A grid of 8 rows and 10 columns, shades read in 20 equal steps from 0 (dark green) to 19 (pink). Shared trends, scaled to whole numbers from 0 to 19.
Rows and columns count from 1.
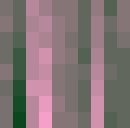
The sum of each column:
71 31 113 123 84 76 57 109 56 64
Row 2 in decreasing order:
14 13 12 11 10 10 10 8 7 7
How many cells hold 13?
3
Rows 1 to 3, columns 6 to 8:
10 7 11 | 10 7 12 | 9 7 12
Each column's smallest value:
8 0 13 12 10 9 6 11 6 7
